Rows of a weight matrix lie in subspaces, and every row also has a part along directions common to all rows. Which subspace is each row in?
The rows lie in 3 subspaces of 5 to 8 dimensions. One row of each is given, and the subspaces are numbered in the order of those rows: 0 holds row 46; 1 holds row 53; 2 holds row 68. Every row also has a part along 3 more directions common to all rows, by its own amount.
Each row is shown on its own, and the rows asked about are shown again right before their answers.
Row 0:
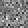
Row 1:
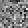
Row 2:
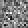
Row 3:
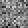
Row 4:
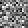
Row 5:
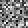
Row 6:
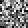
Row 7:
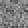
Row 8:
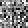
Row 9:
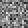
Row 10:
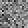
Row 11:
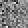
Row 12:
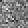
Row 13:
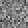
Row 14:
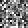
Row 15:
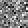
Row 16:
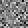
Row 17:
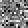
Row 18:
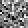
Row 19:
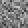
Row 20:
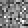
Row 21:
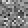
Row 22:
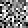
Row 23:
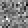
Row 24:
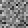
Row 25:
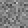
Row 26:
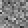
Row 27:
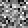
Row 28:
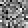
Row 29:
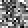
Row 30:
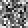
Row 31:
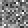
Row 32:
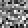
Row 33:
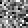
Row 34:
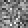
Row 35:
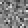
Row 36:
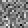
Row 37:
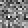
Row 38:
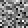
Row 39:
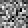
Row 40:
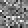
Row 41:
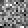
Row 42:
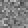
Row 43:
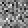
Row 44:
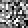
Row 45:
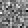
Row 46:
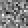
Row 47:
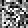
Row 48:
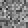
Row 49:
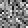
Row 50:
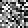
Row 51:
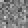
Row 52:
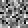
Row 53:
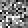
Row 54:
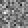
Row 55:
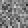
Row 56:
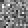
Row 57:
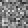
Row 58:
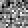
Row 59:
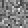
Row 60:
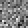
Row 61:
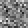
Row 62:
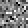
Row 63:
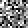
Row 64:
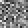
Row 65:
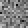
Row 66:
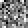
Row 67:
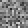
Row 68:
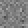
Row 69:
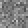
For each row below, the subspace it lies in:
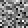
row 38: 1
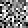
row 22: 2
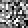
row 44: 0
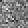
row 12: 0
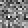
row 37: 2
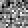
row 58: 2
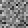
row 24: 0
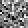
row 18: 1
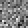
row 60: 0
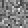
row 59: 0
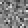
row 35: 2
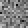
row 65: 1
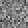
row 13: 2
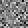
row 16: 0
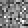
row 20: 2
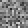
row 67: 0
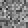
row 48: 2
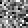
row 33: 2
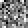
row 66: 2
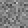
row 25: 1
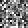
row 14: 1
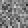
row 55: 0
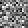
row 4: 2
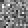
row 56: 2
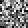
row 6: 2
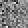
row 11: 0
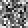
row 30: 1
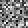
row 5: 0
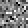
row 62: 0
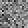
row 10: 0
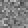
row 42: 0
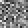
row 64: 2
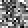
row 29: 1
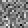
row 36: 1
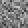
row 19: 0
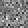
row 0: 1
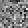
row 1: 1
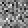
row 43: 1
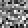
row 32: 1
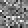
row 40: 1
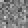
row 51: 2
